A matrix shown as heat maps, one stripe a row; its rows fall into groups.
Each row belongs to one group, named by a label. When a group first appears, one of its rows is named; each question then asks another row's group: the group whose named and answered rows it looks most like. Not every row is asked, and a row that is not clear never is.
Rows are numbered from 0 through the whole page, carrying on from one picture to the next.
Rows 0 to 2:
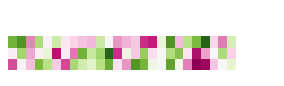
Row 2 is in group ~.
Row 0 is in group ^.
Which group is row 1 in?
~
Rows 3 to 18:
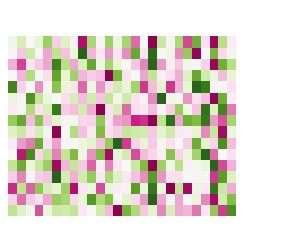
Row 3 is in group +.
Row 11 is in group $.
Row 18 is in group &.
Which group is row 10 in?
^
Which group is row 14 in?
$
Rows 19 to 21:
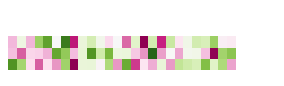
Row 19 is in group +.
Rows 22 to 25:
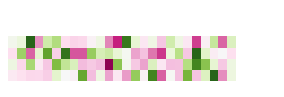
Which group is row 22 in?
&
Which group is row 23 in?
+
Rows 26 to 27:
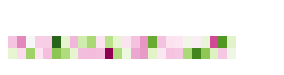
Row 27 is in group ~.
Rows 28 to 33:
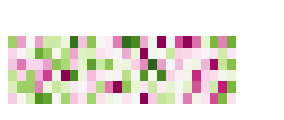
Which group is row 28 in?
&
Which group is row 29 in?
+
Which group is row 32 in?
&
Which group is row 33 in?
+
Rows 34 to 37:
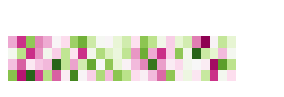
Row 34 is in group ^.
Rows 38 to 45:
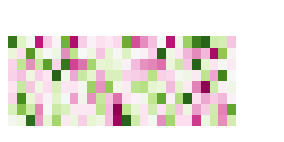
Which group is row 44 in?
&
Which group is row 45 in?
&
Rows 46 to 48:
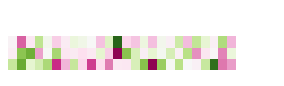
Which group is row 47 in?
&
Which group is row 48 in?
$
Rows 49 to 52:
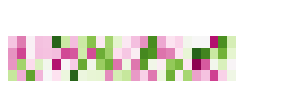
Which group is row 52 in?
^
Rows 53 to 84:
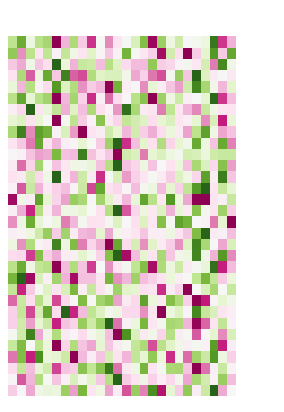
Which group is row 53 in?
$
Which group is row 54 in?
&
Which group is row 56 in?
+
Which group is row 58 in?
$
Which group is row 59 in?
&
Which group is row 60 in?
$
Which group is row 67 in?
~
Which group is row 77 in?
+
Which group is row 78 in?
~
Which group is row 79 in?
&
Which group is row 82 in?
~
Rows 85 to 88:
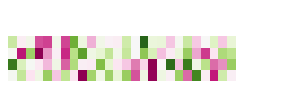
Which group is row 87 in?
^
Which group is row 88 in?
+
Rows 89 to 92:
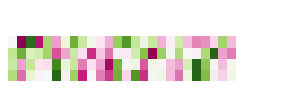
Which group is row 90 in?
$
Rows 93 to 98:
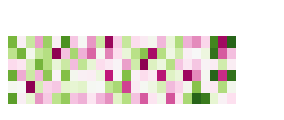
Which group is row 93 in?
&
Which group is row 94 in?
$
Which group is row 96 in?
&
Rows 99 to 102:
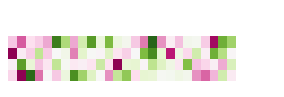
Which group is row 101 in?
&
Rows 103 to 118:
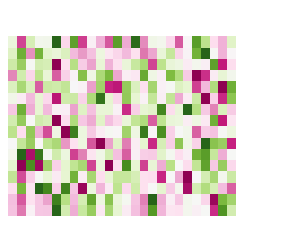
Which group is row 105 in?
$
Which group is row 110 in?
$
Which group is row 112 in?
$
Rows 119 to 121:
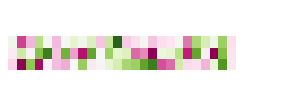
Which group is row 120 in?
+
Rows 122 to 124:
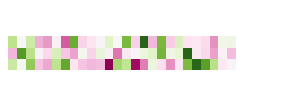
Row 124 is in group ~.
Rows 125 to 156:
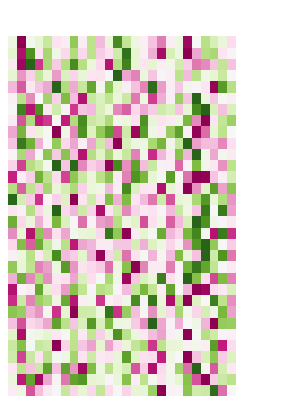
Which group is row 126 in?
&
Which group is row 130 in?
+
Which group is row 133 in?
~
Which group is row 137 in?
~
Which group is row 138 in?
&
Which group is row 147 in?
~
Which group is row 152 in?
$
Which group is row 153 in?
&
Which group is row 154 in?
+
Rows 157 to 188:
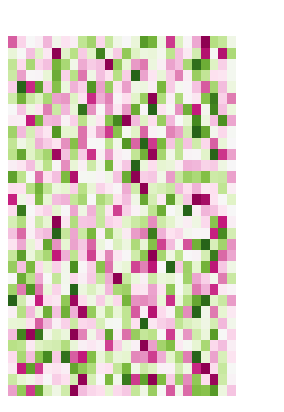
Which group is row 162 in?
$
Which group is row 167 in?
$
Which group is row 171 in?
~
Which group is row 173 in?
$
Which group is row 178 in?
&
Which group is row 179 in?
^
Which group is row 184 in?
^
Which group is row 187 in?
+
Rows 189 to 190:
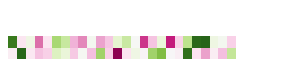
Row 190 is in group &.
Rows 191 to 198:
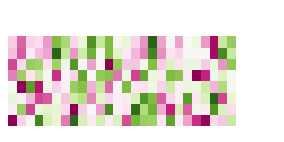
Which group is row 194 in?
~
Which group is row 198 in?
~
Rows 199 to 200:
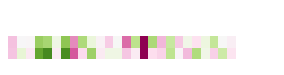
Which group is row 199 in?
+
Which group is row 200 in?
+
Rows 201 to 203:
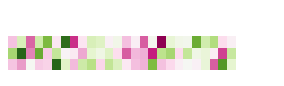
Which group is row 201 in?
+
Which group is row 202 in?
^
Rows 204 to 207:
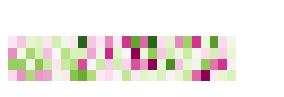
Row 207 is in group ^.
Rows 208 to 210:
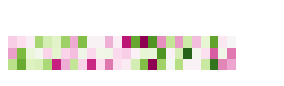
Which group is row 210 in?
$
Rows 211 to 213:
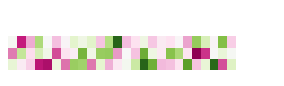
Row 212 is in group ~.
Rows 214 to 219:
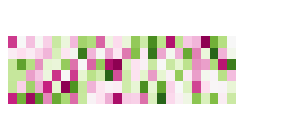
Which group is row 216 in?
&
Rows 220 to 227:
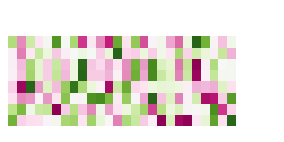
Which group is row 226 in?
$
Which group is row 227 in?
&
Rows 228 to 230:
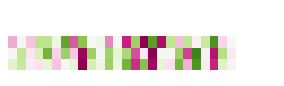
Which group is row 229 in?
+
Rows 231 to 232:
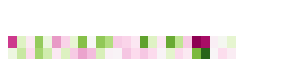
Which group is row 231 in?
~
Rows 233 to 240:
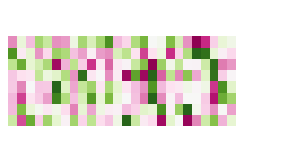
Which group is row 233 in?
~
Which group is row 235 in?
$
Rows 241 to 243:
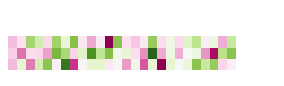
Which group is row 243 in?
+
